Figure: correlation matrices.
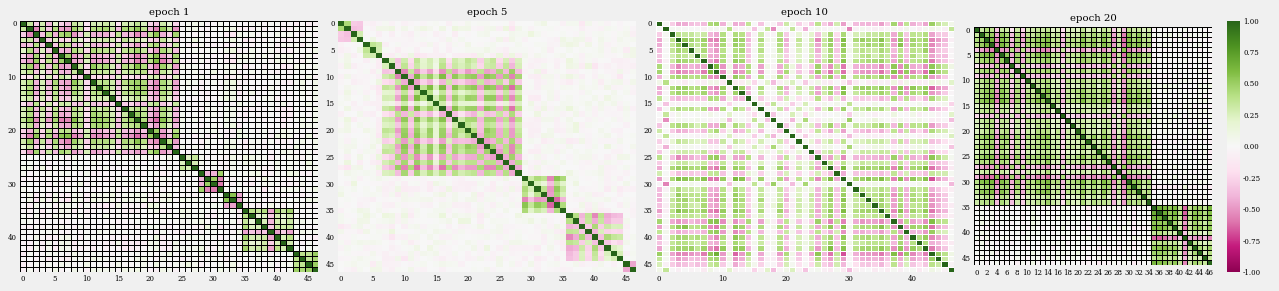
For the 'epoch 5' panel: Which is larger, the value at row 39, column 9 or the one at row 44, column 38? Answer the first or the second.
the second
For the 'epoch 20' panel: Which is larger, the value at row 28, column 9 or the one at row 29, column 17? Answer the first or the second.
the second
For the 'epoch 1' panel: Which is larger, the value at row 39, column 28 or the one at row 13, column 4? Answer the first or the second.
the first
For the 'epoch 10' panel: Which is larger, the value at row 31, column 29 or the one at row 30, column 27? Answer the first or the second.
the first
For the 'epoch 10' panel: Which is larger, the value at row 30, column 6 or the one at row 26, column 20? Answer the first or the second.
the first
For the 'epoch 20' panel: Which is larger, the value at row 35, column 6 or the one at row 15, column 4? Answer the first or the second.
the first
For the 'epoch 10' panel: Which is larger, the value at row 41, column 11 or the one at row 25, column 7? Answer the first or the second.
the first
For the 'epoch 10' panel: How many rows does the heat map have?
47
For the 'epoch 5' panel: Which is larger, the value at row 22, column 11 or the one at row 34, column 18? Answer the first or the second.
the first
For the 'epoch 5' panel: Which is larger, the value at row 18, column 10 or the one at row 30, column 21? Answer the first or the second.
the first
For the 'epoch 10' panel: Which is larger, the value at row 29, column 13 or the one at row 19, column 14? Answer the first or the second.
the first
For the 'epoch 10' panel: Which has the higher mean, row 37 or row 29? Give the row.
29
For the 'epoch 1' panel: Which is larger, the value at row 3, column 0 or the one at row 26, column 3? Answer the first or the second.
the first
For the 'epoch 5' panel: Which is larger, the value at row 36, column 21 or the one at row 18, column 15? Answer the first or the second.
the second
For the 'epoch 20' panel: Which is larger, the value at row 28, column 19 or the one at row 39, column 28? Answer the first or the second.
the first
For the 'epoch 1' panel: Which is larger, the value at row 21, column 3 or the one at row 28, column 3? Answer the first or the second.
the second
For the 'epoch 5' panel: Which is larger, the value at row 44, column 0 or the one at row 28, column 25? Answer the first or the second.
the first
